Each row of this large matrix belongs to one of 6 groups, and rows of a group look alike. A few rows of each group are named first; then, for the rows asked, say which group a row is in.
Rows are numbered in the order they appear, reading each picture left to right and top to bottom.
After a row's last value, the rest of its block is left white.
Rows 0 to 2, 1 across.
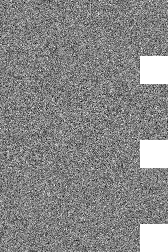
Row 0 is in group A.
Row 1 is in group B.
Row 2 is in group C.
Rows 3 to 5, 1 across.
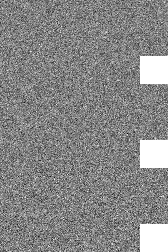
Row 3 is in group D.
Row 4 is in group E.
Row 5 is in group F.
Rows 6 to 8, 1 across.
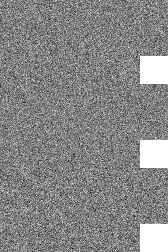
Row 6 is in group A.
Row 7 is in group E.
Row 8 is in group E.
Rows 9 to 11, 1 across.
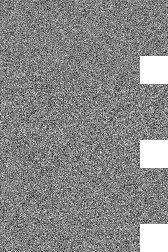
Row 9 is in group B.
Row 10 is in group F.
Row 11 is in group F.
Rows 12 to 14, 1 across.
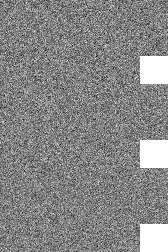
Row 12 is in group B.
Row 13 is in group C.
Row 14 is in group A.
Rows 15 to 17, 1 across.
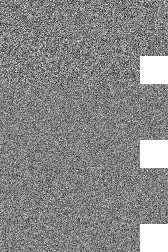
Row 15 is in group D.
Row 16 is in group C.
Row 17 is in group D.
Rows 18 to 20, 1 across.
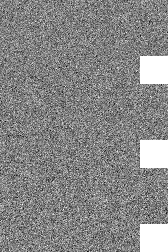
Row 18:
C
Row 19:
A
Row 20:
D
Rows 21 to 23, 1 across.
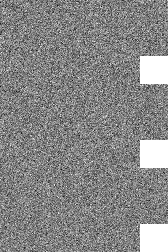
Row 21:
D
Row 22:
D
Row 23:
C
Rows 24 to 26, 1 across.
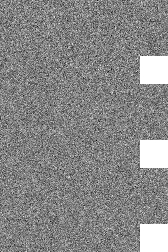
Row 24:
C
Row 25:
F
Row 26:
A
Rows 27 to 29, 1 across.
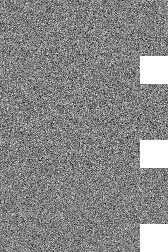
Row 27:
D
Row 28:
E
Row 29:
F
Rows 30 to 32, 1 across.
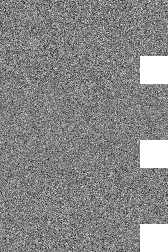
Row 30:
A
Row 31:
C
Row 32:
B
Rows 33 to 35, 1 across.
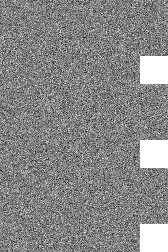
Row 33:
D
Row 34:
C
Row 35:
E
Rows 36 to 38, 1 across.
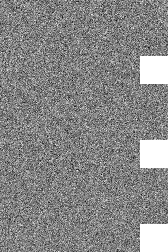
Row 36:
D
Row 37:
E
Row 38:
D
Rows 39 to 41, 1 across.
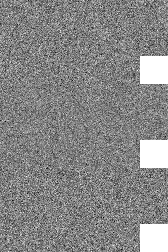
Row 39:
D
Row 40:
A
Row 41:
B
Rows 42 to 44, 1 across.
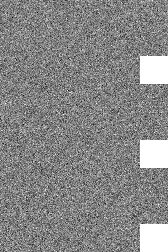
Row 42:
C
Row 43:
F
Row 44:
F
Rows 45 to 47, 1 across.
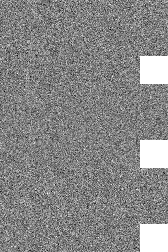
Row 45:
A
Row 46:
A
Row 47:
C
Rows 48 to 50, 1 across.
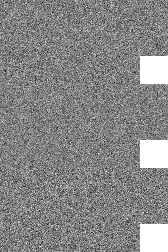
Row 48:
B
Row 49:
C
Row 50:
E
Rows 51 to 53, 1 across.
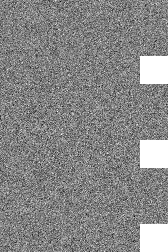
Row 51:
A
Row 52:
F
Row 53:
E
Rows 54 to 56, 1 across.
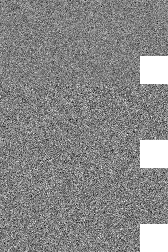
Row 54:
D
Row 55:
E
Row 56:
C
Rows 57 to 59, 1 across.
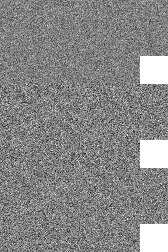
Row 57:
C
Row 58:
E
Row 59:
E
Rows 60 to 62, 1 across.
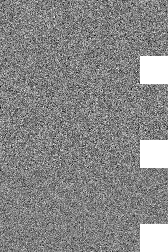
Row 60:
C
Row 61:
D
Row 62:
E
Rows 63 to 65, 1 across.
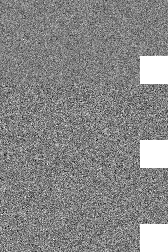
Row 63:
E
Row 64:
B
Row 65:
F
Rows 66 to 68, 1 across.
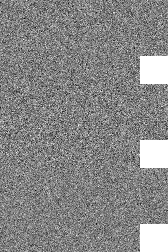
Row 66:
E
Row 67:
D
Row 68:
C
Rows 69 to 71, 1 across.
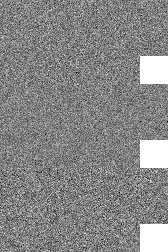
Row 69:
C
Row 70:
B
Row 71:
A
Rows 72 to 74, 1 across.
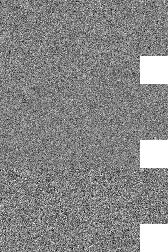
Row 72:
D
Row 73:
E
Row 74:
D
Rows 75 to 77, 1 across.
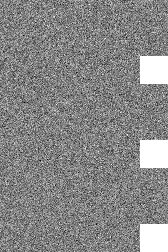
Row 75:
C
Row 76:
E
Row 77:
C
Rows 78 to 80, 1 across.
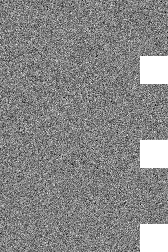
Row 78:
B
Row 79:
E
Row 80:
C
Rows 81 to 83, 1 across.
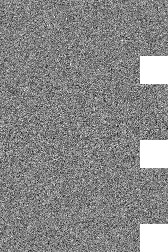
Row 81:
C
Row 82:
D
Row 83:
C
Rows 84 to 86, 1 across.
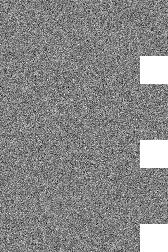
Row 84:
B
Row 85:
E
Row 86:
B
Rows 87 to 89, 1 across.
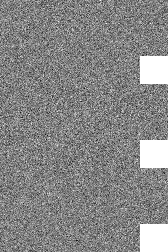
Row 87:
F
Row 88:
B
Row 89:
C
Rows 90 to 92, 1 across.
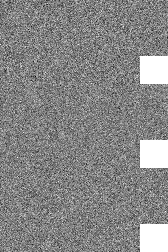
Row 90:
B
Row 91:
A
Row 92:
F
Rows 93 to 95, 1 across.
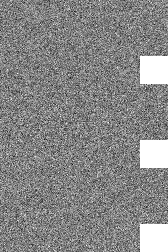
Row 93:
A
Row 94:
D
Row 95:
F
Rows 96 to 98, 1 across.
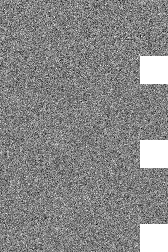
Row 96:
C
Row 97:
B
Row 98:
B
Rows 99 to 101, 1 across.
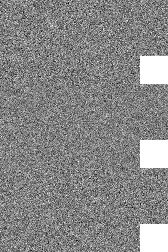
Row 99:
E
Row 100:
D
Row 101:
C
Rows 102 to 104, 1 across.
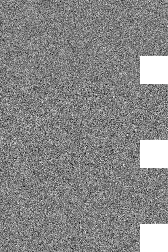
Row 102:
A
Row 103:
E
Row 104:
E
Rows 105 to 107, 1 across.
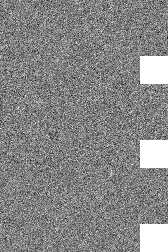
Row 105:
B
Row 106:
A
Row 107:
B
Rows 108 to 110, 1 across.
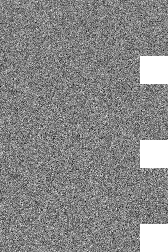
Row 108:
C
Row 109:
D
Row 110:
D
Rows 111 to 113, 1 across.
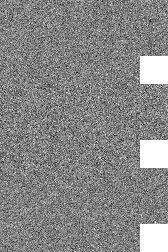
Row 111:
C
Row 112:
A
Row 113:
E
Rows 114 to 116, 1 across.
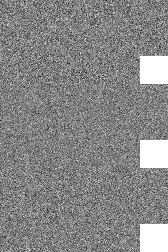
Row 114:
E
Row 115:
A
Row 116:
A
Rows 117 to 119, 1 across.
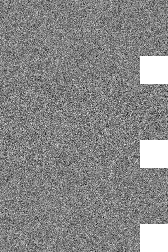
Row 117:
B
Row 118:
B
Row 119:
B
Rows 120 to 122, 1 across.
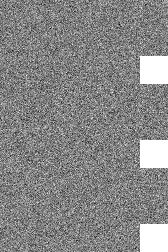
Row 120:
A
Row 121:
F
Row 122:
C
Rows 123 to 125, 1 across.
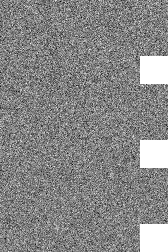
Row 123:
A
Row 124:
D
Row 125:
B
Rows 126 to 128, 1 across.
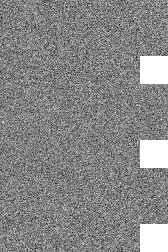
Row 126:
A
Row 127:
C
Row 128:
B
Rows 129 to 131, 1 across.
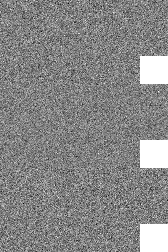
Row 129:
E
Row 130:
C
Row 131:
C
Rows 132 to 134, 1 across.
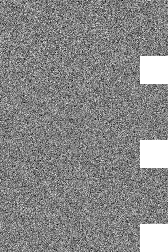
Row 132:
D
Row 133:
E
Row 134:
E
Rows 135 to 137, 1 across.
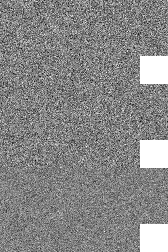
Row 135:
E
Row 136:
B
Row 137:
F
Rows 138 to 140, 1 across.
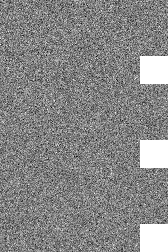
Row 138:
B
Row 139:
C
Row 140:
B
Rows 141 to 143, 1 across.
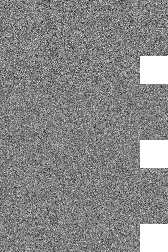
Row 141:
A
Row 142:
B
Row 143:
A
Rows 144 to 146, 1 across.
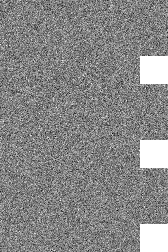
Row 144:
B
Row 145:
D
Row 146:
D
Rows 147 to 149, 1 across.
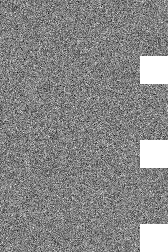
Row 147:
D
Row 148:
A
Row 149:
F
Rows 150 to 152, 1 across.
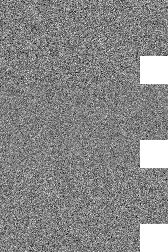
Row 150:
A
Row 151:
D
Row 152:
C
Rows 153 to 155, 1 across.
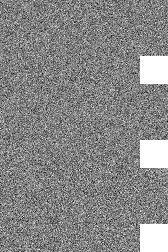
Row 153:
E
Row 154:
B
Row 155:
A
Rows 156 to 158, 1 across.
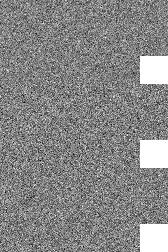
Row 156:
D
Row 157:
E
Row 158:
F
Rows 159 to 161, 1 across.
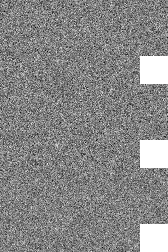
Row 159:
B
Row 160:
B
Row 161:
B
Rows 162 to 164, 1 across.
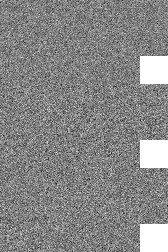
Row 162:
D
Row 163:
C
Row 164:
B
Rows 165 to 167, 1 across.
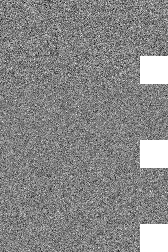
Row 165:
A
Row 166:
C
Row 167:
F
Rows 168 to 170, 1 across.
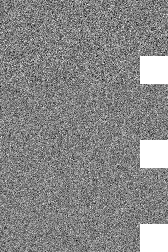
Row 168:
B
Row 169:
D
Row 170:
C
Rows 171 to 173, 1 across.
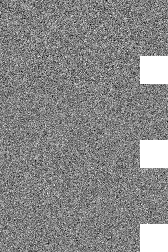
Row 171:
E
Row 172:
B
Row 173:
C
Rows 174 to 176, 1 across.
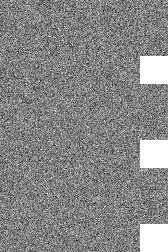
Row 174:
A
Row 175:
E
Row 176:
C
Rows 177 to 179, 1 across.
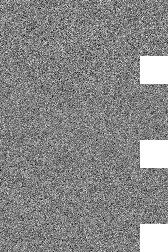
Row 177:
F
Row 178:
B
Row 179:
E
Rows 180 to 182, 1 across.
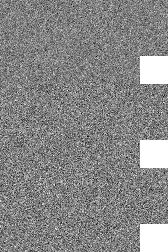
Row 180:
B
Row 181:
F
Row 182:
C
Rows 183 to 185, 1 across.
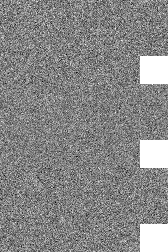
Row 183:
C
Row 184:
C
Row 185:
A
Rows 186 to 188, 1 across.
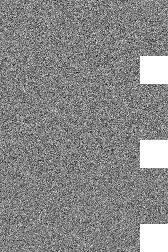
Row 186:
C
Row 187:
E
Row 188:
D
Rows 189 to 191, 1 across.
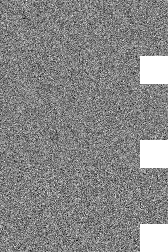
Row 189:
E
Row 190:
A
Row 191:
C
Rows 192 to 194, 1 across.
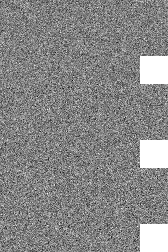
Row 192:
D
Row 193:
C
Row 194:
C
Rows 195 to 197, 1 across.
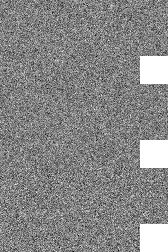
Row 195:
B
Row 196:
B
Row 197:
F
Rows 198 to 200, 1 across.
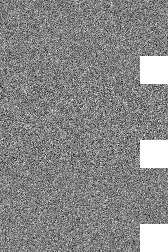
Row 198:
B
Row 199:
E
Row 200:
D
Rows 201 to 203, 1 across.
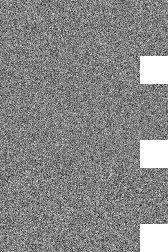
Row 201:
A
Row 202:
B
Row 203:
B
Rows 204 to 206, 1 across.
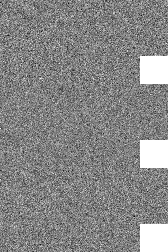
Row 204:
E
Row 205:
B
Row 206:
E
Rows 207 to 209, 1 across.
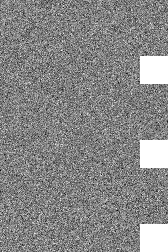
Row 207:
F
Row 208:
B
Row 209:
D
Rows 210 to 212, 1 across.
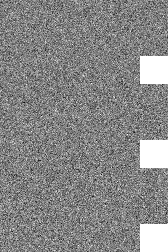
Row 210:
B
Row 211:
E
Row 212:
D
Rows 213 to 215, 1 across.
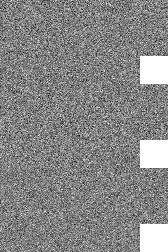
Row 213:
A
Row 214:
D
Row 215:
F
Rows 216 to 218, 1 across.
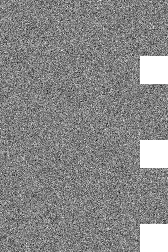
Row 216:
F
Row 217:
B
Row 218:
A
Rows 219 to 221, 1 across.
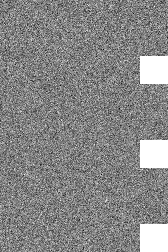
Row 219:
B
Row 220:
A
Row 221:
D
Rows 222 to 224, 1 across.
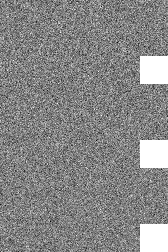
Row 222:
D
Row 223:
B
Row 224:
A
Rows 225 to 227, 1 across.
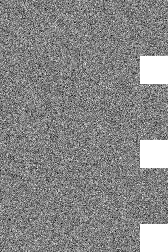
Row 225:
E
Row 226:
A
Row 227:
D
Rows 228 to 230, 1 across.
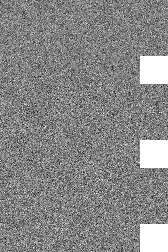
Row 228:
E
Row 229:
F
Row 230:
B
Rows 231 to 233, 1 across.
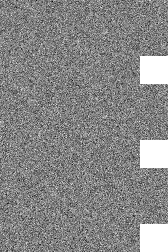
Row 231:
D
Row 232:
D
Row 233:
E
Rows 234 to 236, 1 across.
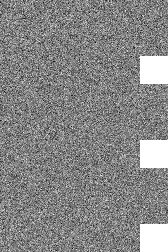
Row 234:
E
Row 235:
A
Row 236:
D
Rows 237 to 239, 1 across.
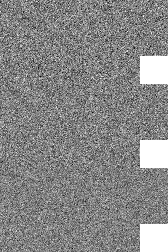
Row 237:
E
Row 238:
D
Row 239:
D
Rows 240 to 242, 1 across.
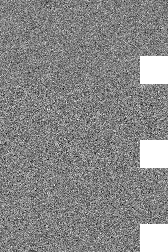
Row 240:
F
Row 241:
C
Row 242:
C
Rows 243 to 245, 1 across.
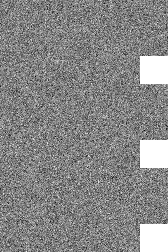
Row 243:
B
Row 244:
D
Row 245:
A
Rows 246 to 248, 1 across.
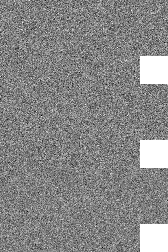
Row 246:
F
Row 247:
E
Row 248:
B
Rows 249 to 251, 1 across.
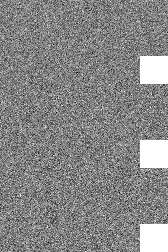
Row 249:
C
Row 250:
F
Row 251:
A
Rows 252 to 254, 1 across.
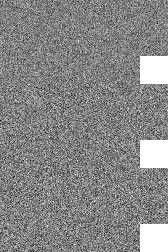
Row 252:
D
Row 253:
A
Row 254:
C
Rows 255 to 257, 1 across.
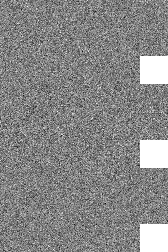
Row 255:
D
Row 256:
F
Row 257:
F
